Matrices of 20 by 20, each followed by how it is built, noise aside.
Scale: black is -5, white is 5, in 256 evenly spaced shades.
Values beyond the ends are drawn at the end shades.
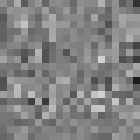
low rank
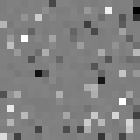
sparse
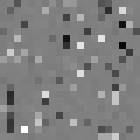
sparse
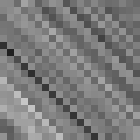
Toeplitz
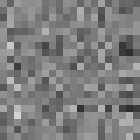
low rank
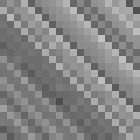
Toeplitz
